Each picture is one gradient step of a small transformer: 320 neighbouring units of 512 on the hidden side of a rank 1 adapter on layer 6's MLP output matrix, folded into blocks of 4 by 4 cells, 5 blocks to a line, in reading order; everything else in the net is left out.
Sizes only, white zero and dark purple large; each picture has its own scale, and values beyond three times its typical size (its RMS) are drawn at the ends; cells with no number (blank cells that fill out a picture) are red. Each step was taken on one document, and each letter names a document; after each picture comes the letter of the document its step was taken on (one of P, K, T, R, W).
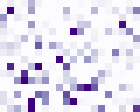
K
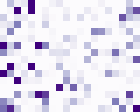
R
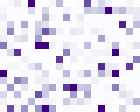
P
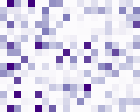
R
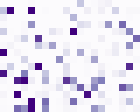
K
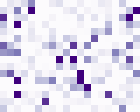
R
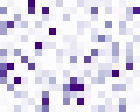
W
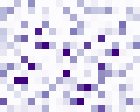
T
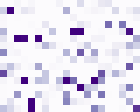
K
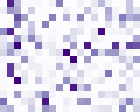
R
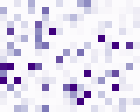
P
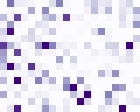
W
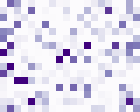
T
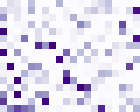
K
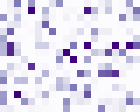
T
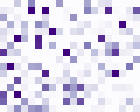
P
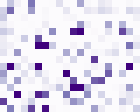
K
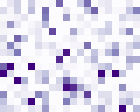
W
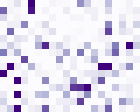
W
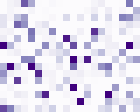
R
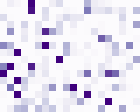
P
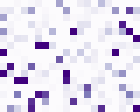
K
